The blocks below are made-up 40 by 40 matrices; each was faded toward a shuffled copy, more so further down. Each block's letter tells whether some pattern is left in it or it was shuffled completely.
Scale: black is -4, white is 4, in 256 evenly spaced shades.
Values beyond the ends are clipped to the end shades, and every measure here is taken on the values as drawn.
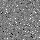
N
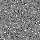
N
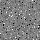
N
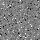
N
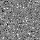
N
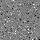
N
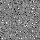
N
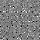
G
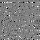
G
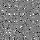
G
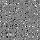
G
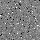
N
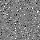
N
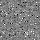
N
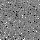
N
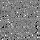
G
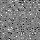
G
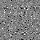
G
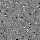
N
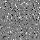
G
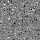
N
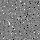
N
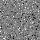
N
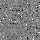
G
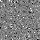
G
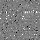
G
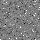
N
